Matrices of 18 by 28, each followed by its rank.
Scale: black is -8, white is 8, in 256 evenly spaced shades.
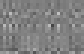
three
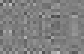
three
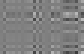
one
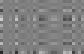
one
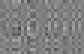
two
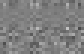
three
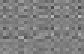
two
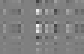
one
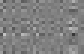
two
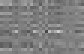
two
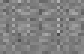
three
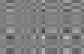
one
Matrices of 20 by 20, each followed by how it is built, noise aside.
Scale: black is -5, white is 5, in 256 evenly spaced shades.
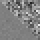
upper triangular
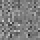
low rank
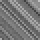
Toeplitz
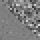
upper triangular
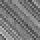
Toeplitz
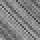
Toeplitz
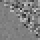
upper triangular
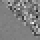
upper triangular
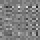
low rank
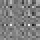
low rank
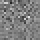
low rank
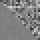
upper triangular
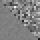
upper triangular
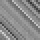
Toeplitz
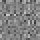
low rank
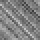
Toeplitz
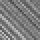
Toeplitz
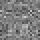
low rank
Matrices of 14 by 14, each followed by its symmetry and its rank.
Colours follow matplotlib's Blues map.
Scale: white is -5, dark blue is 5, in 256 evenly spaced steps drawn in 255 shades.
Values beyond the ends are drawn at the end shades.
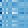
neither, rank one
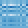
neither, rank one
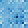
symmetric, rank three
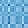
neither, rank one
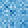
symmetric, rank three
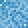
symmetric, full rank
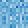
neither, rank three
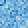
symmetric, full rank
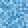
neither, full rank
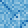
symmetric, full rank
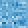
neither, rank three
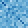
symmetric, full rank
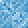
symmetric, full rank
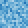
neither, full rank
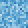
neither, full rank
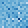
symmetric, rank three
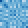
symmetric, rank three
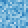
neither, full rank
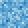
symmetric, full rank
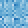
neither, rank three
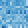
neither, rank three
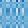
neither, rank one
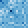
symmetric, rank three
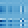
neither, rank one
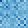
symmetric, rank three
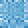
neither, rank three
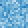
neither, full rank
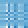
neither, rank one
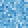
neither, full rank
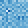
neither, rank three
